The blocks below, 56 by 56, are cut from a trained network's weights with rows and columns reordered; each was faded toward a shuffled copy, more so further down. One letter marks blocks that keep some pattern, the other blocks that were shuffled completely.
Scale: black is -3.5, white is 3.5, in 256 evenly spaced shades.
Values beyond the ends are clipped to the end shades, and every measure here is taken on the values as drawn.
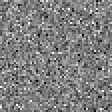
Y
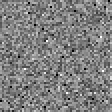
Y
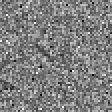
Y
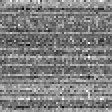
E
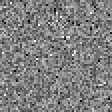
Y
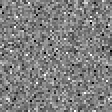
Y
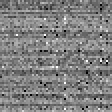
E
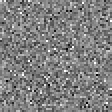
Y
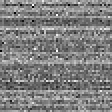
E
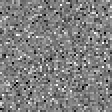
Y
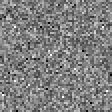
Y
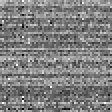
E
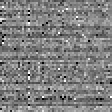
E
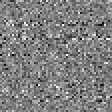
E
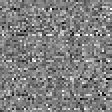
E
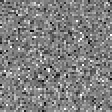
Y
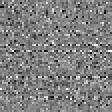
E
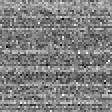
E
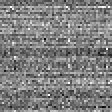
E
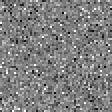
Y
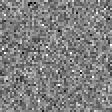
Y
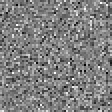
Y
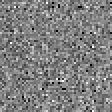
E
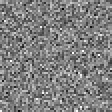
Y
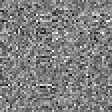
E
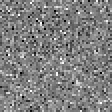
Y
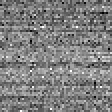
E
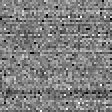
E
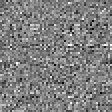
E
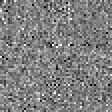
E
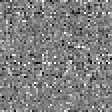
E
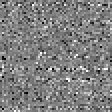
E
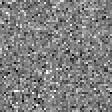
Y
